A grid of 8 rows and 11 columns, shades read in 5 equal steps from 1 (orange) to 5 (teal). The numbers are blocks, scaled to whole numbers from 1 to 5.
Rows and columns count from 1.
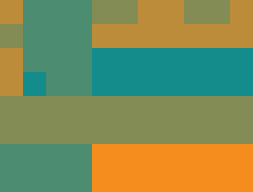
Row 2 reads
3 4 4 4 2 2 2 2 2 2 2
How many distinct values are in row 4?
3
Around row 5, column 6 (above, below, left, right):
5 3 3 3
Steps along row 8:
same same same down same same same same same same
